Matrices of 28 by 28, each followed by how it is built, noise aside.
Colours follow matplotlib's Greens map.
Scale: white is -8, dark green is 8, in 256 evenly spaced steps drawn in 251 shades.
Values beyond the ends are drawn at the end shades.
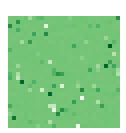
sparse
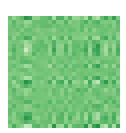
low rank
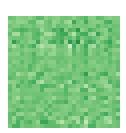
low rank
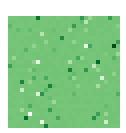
sparse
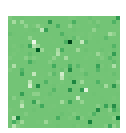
sparse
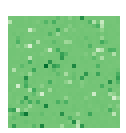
sparse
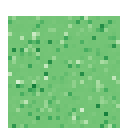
sparse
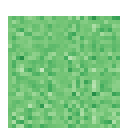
low rank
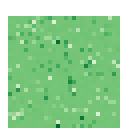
sparse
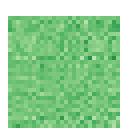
low rank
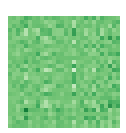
low rank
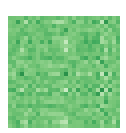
low rank
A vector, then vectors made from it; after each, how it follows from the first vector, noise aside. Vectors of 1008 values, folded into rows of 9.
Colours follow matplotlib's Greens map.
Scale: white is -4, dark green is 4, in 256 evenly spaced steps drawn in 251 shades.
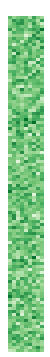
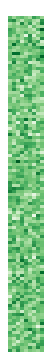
sign-scrambled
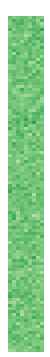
shrunk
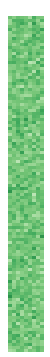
shrunk
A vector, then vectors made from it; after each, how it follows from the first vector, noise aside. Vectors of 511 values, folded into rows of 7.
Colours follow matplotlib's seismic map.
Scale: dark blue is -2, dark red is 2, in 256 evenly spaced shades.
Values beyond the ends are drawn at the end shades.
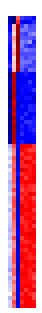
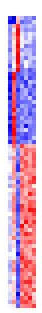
shrunk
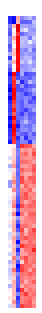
shrunk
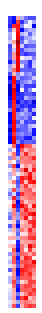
shrunk
